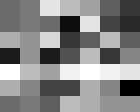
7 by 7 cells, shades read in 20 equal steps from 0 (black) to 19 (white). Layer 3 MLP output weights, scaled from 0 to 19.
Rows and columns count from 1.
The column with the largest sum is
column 5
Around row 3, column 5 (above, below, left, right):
17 14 4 14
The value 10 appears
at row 4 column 7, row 6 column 2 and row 6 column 6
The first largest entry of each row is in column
3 5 3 5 1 1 4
